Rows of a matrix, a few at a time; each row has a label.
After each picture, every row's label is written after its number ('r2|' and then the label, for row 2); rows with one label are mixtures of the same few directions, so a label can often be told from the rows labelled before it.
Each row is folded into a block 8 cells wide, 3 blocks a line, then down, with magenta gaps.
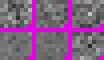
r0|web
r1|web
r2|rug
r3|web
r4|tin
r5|rug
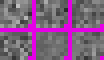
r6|rug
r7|web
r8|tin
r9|tin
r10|web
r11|tin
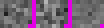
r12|rug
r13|web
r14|rug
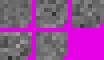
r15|tin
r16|rug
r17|rug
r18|rug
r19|rug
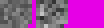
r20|tin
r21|rug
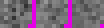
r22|tin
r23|web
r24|web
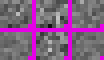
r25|rug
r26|tin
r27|web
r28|rug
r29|tin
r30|tin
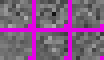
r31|rug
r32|rug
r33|rug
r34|web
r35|web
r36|web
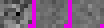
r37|rug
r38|rug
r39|rug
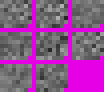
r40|web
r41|web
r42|rug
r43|tin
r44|tin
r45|web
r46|web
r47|rug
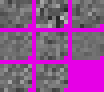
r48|web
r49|tin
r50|rug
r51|web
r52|tin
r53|tin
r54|web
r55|web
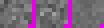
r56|tin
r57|rug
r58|web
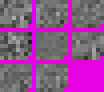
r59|tin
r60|tin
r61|web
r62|web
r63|web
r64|tin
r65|tin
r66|tin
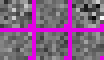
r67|tin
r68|tin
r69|web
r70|web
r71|web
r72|tin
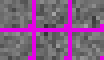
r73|tin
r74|rug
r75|tin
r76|rug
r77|web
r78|rug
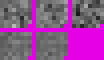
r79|tin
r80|web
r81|rug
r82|tin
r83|tin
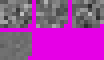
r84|tin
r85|web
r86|rug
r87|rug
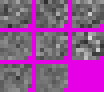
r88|rug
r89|web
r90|rug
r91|rug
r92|tin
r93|rug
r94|rug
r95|web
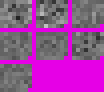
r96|web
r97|rug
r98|tin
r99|tin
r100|rug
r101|tin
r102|tin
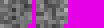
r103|tin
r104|web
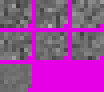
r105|rug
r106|tin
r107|web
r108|tin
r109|web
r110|web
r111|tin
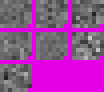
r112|tin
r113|tin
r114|tin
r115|tin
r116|tin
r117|rug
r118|rug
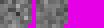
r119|rug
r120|web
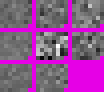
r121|web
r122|rug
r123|rug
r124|rug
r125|tin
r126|rug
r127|rug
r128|web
